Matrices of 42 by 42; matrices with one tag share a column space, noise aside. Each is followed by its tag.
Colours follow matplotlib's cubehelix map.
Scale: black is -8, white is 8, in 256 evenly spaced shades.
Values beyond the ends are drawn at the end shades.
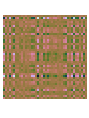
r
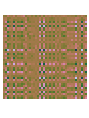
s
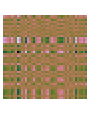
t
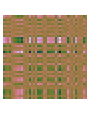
t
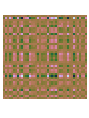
r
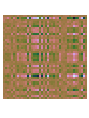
r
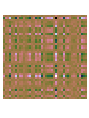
r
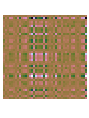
r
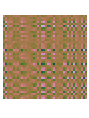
s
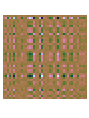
r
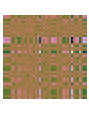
t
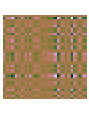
r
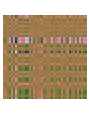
t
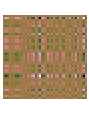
r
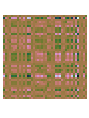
r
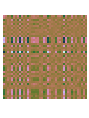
t
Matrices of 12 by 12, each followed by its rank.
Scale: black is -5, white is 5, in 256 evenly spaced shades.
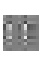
one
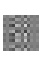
one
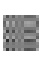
one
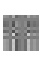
one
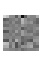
two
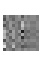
two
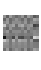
two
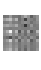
two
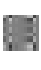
one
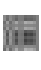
one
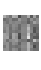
two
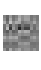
two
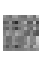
two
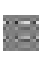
one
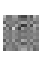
two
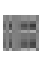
one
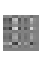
one
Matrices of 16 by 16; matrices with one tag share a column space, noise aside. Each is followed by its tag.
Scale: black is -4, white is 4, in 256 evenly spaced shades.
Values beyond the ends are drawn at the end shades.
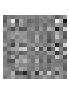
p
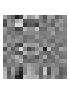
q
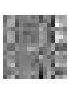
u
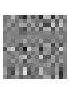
q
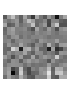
q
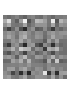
p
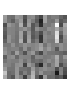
u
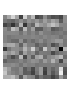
q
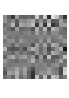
q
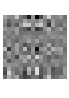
q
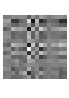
p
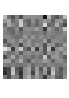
q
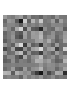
p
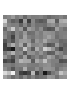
p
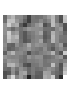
u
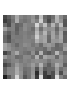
u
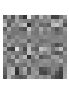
q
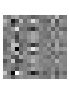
p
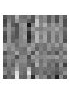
u
